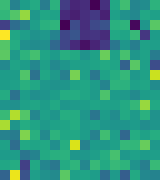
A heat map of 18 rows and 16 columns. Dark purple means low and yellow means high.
Odd patch: lower, in the top middle. Stripes: none. Ninth with the lowest average: top middle.
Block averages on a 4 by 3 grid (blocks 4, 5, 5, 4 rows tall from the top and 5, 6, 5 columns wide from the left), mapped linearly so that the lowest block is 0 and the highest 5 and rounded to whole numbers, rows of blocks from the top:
504
545
555
455
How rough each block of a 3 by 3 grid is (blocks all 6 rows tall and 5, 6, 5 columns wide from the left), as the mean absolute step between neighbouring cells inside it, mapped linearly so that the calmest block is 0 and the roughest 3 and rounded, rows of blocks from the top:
223 / 102 / 311
